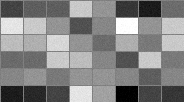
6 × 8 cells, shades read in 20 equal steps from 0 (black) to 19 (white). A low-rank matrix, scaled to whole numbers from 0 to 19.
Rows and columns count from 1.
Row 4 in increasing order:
6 8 8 9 10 14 15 15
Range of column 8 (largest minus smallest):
11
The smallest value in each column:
2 3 5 6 8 0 2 4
